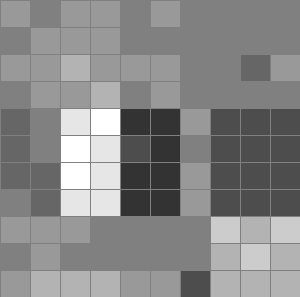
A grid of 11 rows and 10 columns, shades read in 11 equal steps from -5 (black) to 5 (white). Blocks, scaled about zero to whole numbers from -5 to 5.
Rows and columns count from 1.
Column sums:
1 5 26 24 -9 -8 1 -1 -2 0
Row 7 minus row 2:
-1 -2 4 3 -3 -3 1 -2 -2 -2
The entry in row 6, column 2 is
0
